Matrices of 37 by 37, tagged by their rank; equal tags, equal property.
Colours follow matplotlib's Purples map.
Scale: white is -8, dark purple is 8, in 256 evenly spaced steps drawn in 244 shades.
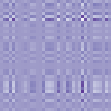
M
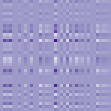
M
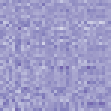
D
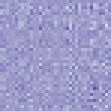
D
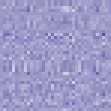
D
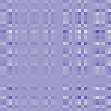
M
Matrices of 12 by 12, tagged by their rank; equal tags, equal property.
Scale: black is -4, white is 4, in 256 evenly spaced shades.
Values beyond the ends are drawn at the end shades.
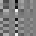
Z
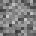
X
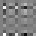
Z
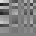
Z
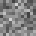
X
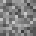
X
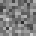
X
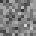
X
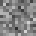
X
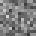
X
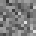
X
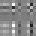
Z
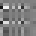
Z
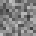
X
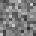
X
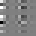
Z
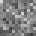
X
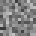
X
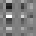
Z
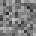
X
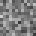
X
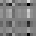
Z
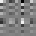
Z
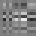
Z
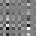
Z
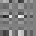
Z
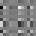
Z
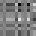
Z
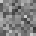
X
